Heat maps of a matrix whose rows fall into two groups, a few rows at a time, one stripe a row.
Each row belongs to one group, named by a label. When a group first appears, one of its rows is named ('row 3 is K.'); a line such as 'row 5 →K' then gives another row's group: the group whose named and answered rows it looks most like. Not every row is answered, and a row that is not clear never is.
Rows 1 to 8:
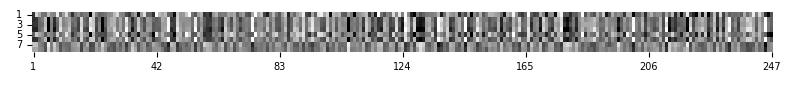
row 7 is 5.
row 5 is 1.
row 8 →5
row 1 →1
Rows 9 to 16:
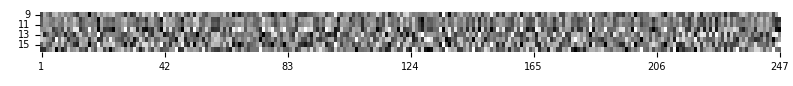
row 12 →1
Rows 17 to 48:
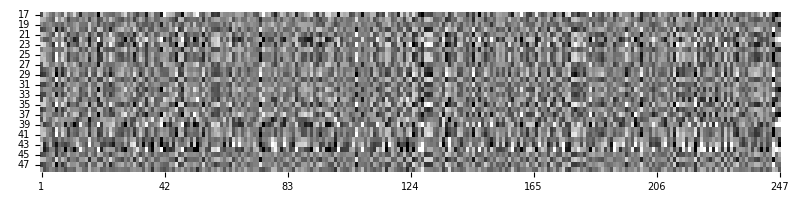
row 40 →5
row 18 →5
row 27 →1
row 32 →1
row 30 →5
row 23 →5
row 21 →5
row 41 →5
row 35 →5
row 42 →1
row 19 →1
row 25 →5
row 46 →5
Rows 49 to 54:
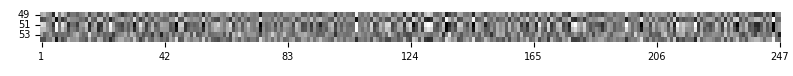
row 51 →5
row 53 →1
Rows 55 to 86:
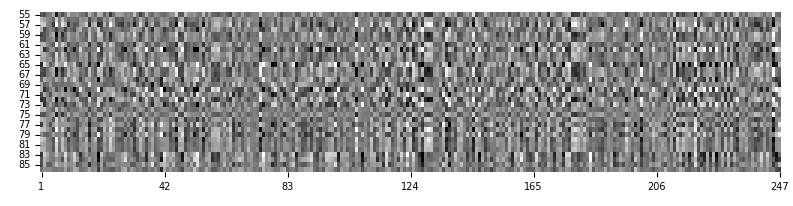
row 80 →5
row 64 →5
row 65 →1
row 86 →1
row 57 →5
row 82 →5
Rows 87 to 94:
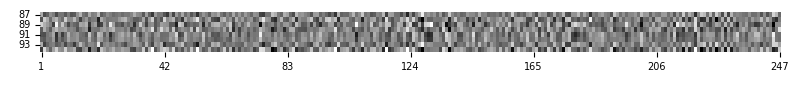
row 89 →5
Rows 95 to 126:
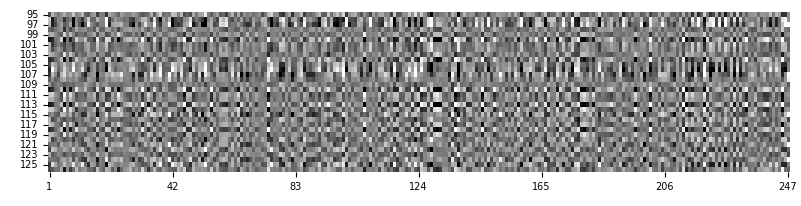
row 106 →1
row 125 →1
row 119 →5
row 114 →5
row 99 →5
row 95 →1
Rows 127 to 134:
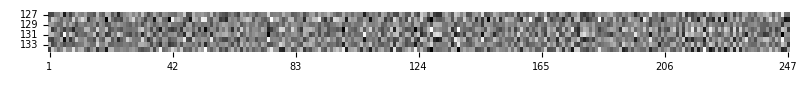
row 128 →1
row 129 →5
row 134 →1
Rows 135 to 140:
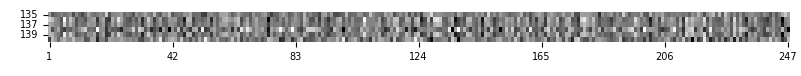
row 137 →5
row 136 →5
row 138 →1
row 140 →1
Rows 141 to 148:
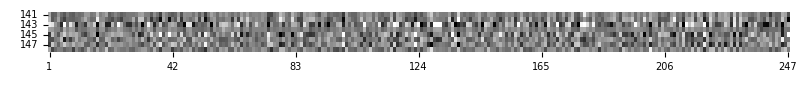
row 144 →5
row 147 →1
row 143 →5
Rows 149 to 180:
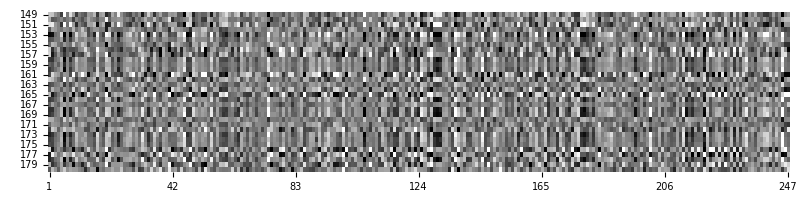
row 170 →5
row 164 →1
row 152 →1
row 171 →1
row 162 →5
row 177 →1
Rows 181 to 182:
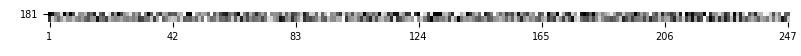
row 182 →1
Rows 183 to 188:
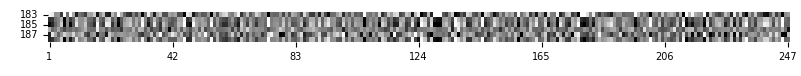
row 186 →1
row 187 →1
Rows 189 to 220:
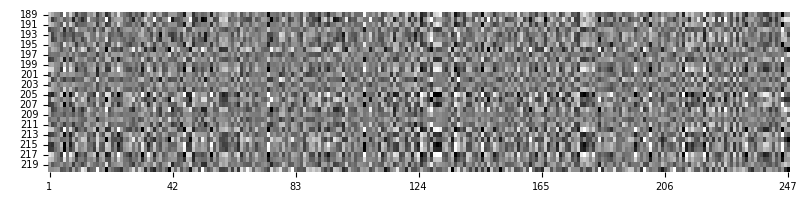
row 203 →1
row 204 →5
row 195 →5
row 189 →5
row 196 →1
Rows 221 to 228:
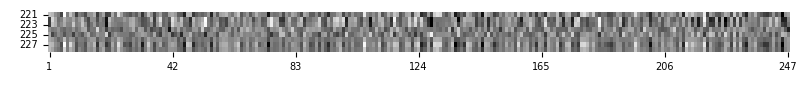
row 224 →1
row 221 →5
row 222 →1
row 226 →5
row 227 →5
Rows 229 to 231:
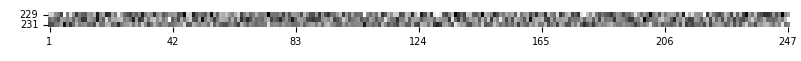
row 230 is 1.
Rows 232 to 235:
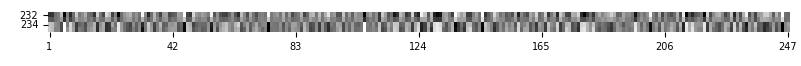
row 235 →5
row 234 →5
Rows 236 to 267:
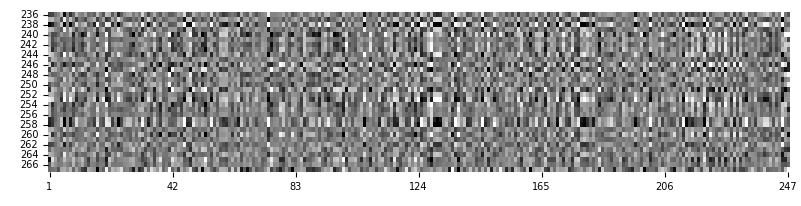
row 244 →5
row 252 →5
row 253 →5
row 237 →5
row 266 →1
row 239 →5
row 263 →1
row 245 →1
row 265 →1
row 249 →5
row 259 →5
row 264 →5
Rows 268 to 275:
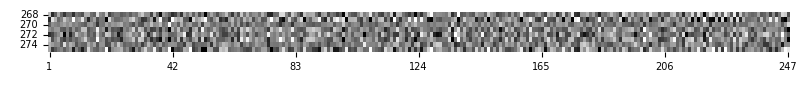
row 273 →1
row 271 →1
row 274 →5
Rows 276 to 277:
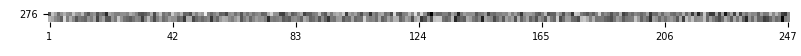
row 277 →5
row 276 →1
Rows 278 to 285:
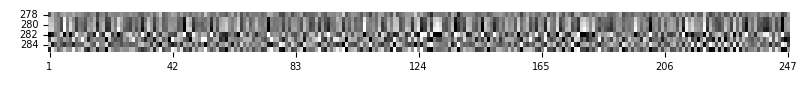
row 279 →5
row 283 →1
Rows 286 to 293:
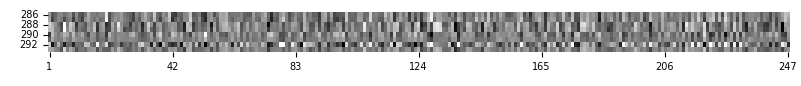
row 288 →5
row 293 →5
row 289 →5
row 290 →1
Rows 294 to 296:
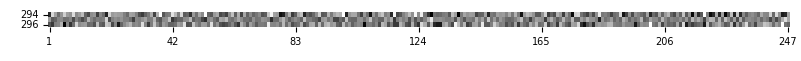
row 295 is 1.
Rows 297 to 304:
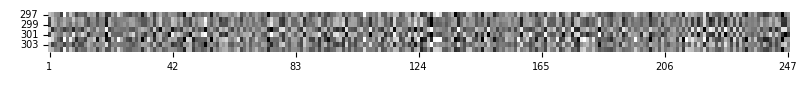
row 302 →5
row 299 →1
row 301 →1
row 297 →5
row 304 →5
